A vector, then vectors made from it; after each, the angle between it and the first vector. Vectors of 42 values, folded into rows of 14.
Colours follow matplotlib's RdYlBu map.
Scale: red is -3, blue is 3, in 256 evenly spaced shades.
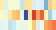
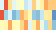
partly opposed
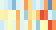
partly aligned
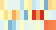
nearly parallel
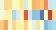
nearly opposite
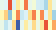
partly aligned
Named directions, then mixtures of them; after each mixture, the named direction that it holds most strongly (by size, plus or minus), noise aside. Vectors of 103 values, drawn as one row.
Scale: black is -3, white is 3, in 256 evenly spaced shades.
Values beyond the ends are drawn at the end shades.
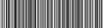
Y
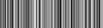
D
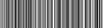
Y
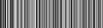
Y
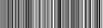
D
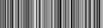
D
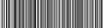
Y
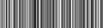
D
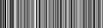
Y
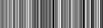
D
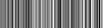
D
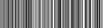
D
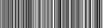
D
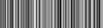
D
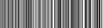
D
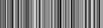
D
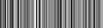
D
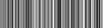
D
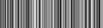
D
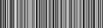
Y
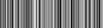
D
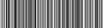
Y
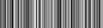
D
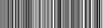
D
